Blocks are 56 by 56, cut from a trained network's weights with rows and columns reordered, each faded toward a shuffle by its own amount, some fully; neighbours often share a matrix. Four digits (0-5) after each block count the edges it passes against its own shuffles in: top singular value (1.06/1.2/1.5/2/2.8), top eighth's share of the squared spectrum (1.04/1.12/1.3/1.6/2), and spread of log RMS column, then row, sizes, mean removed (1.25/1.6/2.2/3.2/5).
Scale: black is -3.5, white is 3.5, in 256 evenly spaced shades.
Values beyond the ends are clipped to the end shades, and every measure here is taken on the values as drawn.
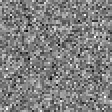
0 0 0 0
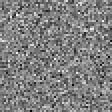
0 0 0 0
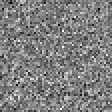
2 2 0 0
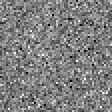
0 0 0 0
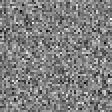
3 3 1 2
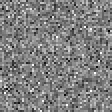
0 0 0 0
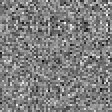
3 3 1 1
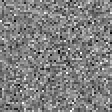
0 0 0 0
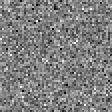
0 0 0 0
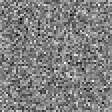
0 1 0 0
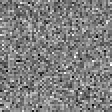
0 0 0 0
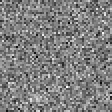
2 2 0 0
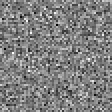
2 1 0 0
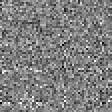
3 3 2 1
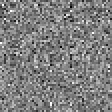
3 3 1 1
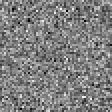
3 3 0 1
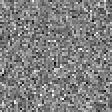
2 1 0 0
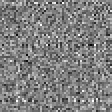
4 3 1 2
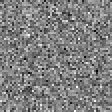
2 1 0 1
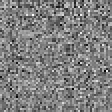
3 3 1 2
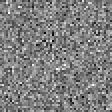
3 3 1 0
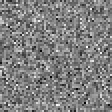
2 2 0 0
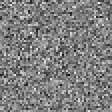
2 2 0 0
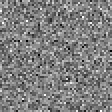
1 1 0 0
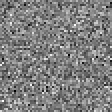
2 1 0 1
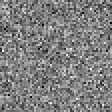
1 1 0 0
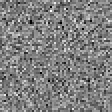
2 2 0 1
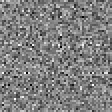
2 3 1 1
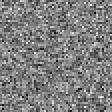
3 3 0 0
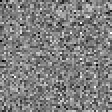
2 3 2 1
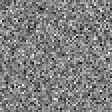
3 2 0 1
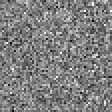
1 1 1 0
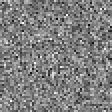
1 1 0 0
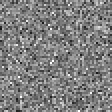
2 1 0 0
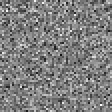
2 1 0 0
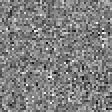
2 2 0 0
